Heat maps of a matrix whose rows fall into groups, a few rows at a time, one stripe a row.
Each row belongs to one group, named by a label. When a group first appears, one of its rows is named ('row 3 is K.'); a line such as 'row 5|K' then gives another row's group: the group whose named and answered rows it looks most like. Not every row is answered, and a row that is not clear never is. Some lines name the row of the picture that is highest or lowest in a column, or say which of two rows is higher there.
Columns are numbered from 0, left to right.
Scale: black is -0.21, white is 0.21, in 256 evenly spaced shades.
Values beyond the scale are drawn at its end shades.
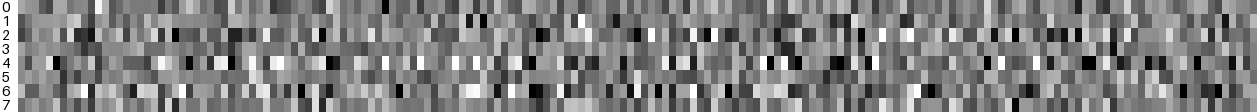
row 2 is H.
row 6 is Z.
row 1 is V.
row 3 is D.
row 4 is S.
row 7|H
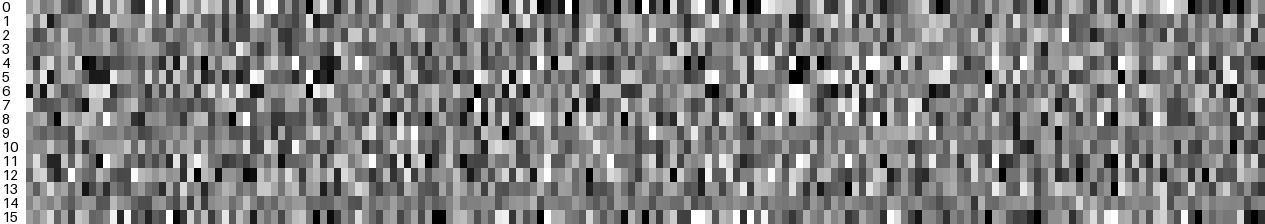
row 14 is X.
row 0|Z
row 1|D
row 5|D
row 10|V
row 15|V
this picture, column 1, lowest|4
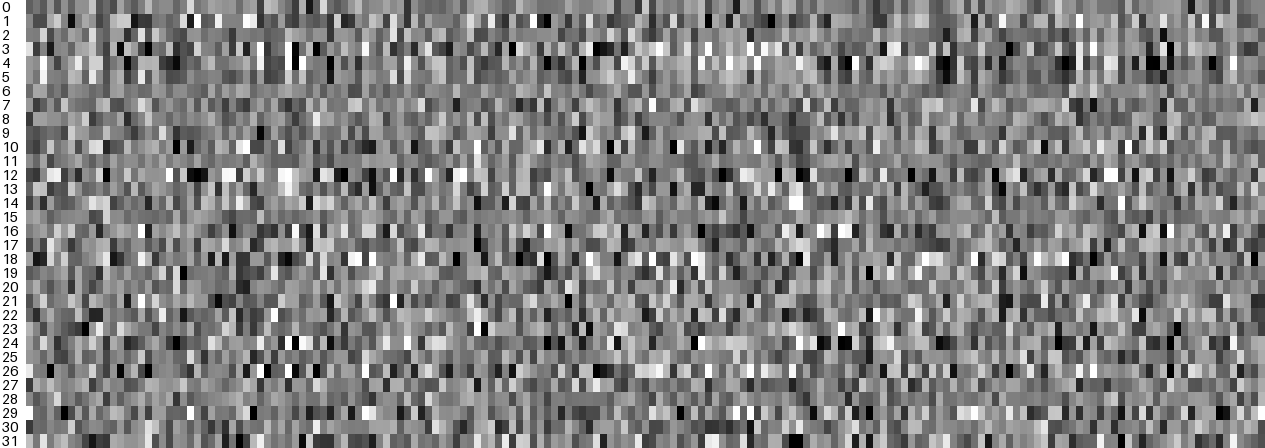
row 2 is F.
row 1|X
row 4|F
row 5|F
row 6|X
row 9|H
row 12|S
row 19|H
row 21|F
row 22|H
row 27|V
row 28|S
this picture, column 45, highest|16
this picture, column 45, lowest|12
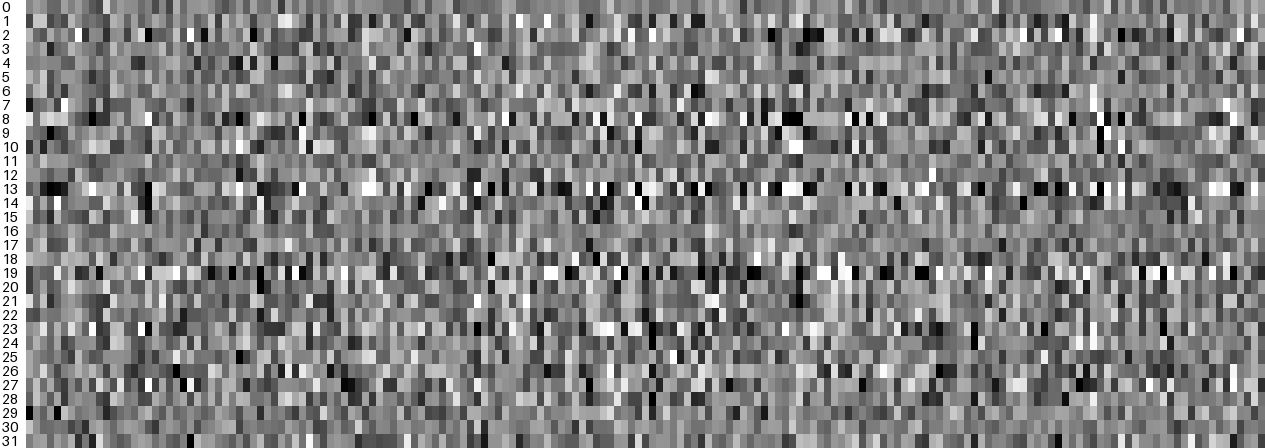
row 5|D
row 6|X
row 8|D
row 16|D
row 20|H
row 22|H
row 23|F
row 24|X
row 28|X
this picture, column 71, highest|21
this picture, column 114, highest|19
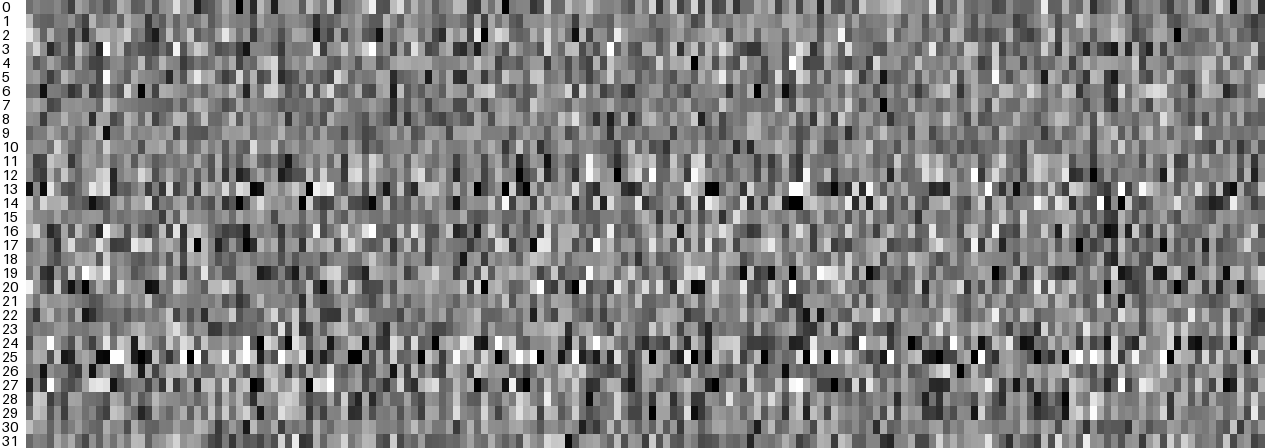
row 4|H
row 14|D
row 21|D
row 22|H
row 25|X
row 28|X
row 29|X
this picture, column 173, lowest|20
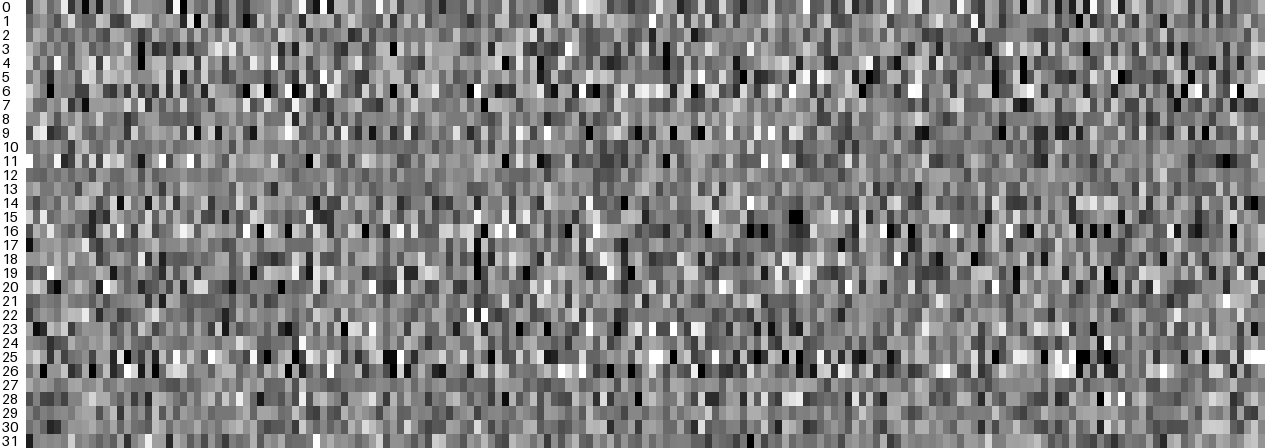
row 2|X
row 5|H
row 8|F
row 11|Z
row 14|V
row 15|D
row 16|V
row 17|V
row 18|F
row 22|V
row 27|F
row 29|V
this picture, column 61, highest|9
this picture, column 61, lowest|23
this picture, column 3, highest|19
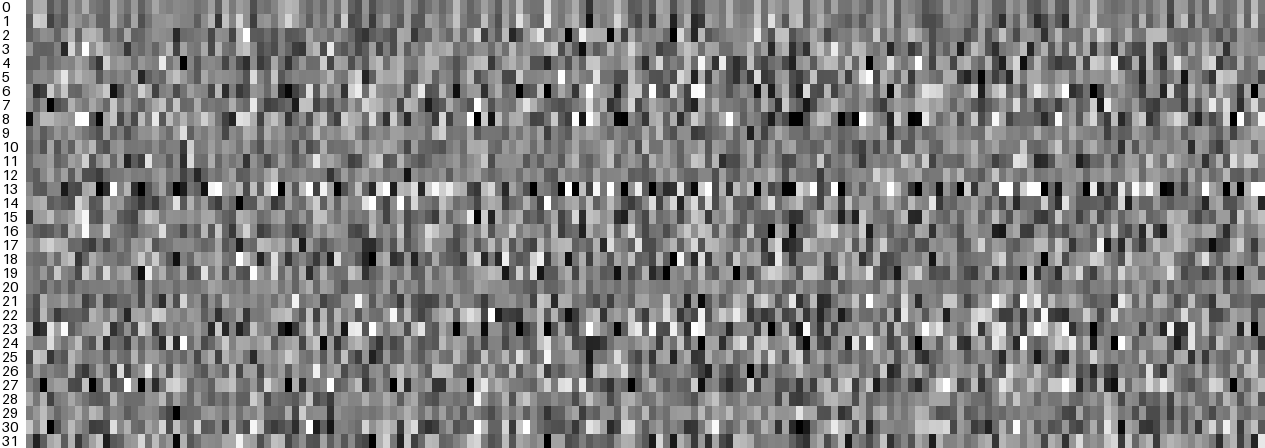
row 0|X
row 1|X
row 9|V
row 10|Z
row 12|H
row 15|V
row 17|D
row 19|Z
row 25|X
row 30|D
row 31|S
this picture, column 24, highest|30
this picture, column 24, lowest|12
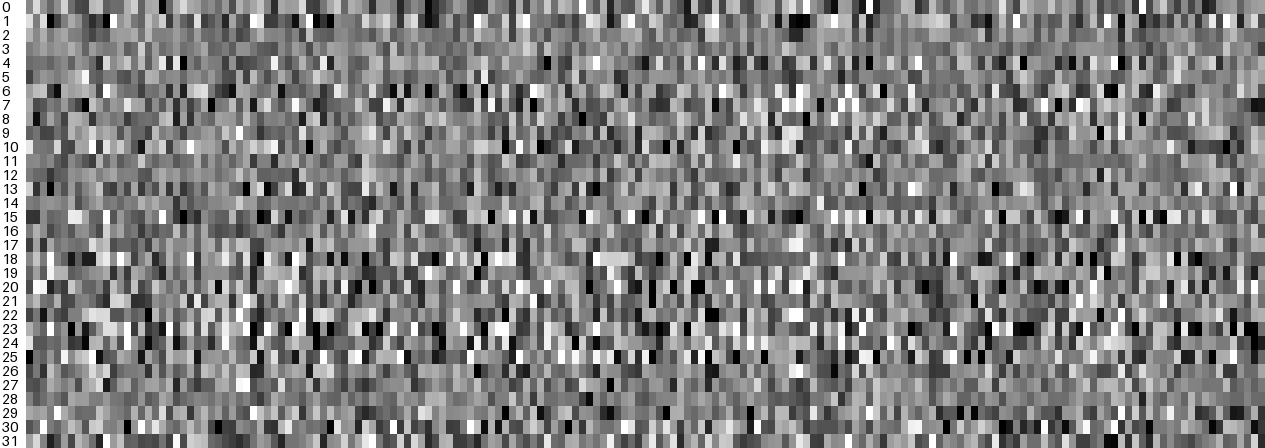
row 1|D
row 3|F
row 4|H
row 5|V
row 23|V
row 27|S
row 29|Z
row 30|F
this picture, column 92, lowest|20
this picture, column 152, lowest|18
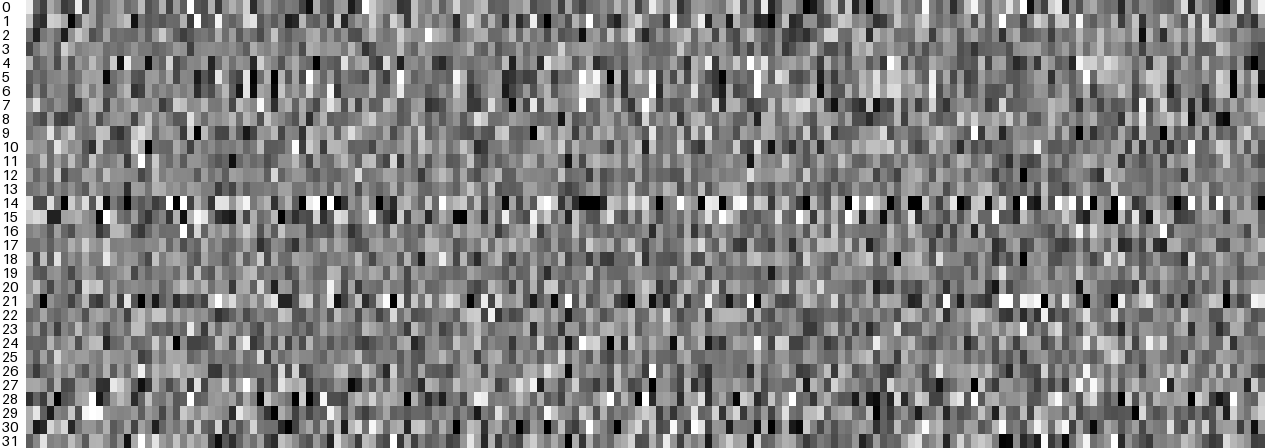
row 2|H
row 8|Z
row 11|F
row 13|F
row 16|X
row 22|F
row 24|S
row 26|F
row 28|Z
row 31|F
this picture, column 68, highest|15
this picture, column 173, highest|0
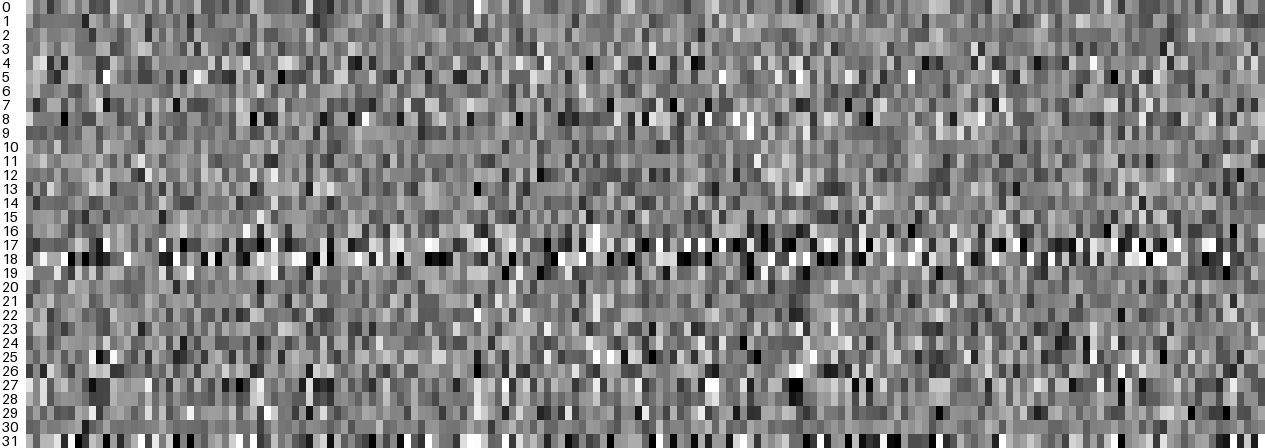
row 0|D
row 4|X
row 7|S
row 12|Z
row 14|H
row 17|H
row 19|Z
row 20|H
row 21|V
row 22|D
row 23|X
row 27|D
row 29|Z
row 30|H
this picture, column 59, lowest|18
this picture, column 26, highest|18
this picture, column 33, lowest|17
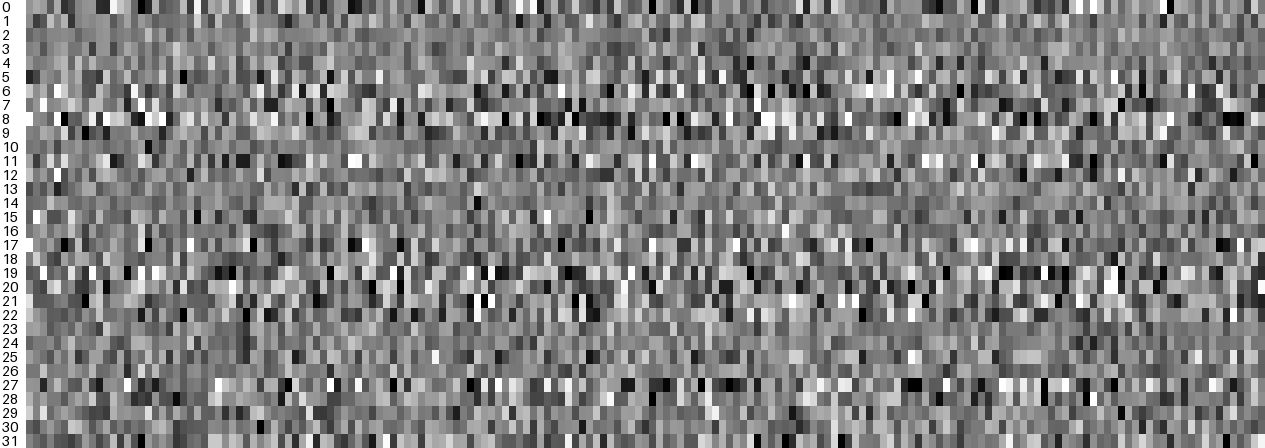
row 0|X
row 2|Z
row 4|Z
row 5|H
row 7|F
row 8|Z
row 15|X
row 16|F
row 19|F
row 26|F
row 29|D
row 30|H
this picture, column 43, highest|27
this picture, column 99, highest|5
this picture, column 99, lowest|20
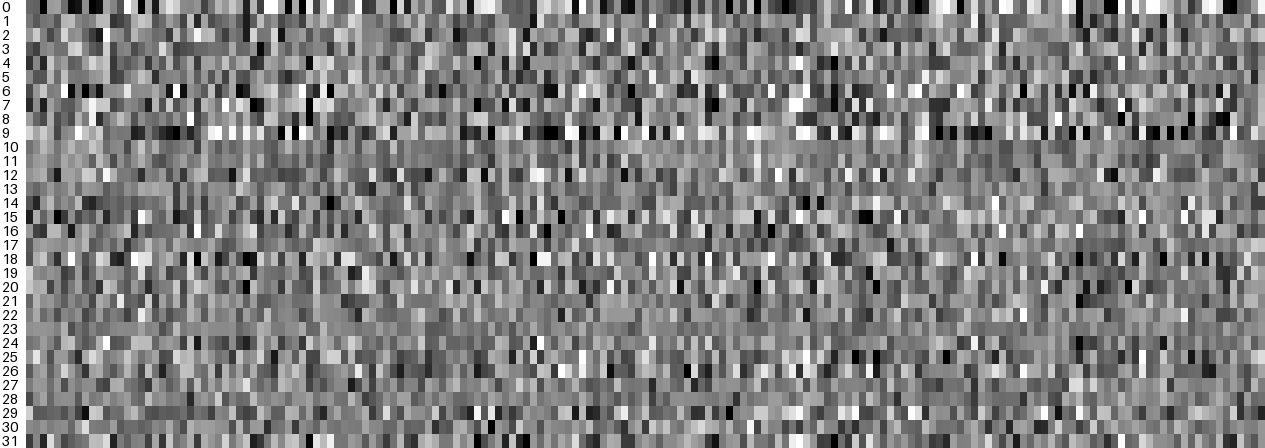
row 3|H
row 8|Z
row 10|F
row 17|V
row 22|Z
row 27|X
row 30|V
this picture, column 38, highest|14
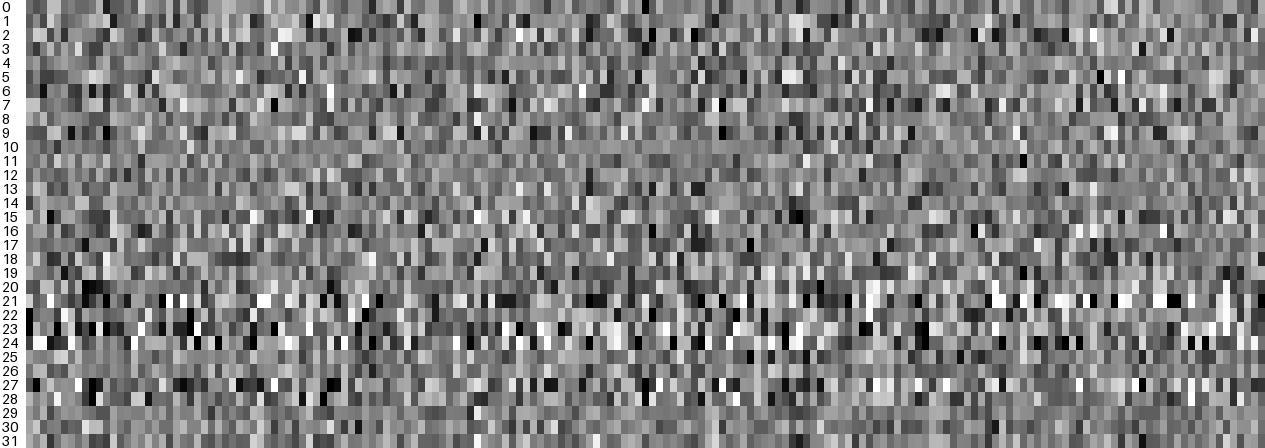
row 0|S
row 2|X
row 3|H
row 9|S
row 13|X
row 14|V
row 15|D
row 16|X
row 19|Z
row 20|H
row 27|H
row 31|D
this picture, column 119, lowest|23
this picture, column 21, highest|18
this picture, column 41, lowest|15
